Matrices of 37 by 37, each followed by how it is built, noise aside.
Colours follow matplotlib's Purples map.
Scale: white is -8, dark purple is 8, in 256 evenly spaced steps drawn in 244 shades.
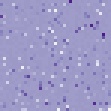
sparse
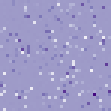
sparse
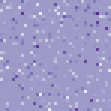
sparse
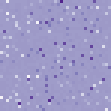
sparse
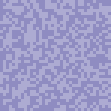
noise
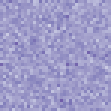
noise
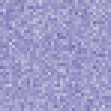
noise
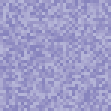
noise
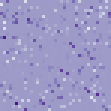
sparse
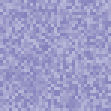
noise
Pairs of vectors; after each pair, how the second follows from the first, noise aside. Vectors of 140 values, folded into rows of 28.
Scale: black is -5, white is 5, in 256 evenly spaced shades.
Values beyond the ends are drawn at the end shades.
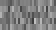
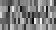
scaled up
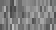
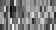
scaled up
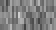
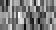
scaled up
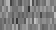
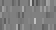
partly zeroed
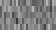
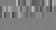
partly zeroed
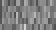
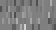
partly zeroed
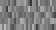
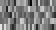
scaled up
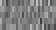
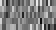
scaled up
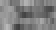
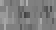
partly zeroed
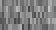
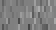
partly zeroed
